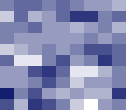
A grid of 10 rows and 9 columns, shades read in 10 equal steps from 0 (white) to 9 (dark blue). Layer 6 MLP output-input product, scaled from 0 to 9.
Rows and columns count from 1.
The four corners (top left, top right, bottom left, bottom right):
5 3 7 5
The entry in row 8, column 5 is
5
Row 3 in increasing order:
3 3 4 4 4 5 5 5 6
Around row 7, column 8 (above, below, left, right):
8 4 1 5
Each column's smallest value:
2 1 1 4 3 1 0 3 3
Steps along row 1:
up same down up down down same down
